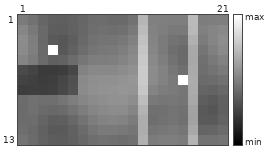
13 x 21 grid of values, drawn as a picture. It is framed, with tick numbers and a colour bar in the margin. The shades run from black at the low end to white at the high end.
Histogram: skewed, a long tail of high values. Odd patch: lower, in the middle left. Odd lines: columns 13 and 18. Roughest part: middle right. Ninth with the lowest average: middle left. Lone odd cells: 2, each higher than its neighbours.
